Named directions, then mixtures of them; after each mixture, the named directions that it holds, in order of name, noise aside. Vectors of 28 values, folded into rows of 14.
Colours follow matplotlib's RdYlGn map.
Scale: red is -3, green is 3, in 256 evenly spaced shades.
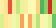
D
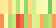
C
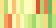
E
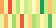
C, D, E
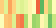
C, D, E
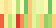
C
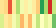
D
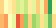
C, E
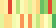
D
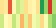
D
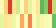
D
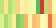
C, D, E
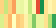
D, E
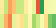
D, E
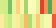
D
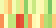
C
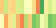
C, D, E
